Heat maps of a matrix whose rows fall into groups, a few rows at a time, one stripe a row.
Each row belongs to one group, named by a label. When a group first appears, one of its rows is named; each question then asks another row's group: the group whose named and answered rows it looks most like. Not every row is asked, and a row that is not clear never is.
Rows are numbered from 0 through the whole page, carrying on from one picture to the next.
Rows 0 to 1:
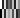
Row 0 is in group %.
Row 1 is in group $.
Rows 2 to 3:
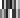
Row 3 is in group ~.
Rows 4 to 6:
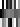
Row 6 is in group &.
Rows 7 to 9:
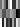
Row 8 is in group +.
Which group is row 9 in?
%
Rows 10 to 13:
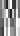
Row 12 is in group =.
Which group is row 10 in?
~
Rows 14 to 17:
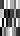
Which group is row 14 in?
=
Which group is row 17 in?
$
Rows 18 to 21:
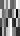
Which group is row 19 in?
&
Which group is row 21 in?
$
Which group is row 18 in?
=
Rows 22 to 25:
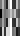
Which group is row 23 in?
$
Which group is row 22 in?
~
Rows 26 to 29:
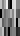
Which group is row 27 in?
$
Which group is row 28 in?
&
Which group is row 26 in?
&
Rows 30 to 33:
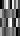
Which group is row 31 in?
+
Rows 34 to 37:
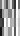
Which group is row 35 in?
=
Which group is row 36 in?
=
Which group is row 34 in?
~
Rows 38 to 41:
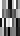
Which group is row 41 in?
+
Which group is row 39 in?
%
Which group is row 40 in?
$
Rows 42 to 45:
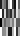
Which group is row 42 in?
~
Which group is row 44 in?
$
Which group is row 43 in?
%
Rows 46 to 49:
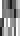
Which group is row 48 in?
=
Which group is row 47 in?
%
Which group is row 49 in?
=
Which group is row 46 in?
%
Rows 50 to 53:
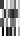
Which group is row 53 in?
%
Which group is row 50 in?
=
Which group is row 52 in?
=
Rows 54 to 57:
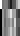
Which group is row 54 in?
%
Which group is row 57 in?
$
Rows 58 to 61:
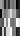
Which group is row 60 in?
=
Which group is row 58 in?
+
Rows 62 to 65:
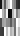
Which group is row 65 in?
=
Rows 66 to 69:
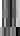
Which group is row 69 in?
+
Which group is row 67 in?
%
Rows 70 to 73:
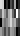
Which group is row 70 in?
+
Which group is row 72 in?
$
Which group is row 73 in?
+
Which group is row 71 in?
~
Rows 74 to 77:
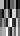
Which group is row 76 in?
~
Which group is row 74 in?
+
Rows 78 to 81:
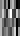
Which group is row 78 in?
+
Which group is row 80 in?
+
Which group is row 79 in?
~
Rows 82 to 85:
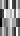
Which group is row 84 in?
$
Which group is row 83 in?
=
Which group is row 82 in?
~
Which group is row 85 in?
~
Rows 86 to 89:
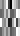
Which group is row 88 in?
&
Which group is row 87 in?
=
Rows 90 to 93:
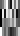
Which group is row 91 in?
$
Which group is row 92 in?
$
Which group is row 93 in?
%
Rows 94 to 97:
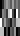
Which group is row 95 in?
~
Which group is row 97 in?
+
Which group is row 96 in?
%
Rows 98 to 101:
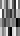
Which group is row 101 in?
&
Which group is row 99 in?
%
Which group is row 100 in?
+
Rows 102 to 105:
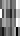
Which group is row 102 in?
=
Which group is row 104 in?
=
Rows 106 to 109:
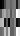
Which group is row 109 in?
=
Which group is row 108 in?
+
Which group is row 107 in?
=
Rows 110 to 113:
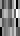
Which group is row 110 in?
&
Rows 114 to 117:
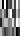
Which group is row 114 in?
%
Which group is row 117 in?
+
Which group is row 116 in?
=
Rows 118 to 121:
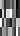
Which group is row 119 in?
$
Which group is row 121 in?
~
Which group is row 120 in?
%
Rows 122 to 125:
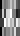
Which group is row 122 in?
$
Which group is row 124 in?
=
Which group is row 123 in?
$
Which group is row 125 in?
$
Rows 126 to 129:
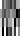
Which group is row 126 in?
%
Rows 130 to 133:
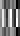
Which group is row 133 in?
+
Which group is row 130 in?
+
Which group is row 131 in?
~
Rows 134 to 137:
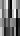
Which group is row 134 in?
&
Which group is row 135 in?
&
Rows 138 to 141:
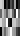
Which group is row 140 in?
&
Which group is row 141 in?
$
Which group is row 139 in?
~
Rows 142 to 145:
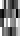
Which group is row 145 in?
%
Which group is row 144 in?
=
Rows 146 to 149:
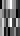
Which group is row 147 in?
+
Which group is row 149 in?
+
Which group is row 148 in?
~
